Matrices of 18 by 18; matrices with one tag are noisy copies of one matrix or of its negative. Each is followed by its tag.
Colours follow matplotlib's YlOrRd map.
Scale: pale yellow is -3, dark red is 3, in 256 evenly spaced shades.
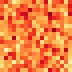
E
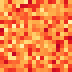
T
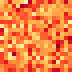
T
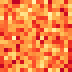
E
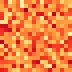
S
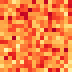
E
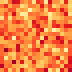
E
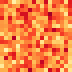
E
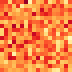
T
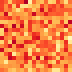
T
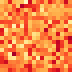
T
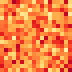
E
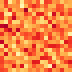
S
